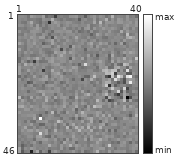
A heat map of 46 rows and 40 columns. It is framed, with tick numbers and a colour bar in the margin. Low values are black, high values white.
An odd patch, rougher than its surroundings, sits in the middle right. The texture is fine-grained noise. No regular stripes run through it. No overall slope runs across the table. Values change most from cell to cell in the middle right. A few values lie far out on both sides of the bulk.
